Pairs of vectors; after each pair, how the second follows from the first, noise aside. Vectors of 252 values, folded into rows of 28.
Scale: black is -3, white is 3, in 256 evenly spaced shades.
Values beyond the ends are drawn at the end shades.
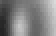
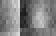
wrapped around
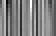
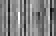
wrapped around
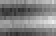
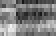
wrapped around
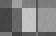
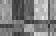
wrapped around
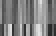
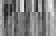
wrapped around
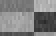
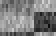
copied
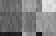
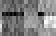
wrapped around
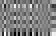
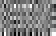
copied
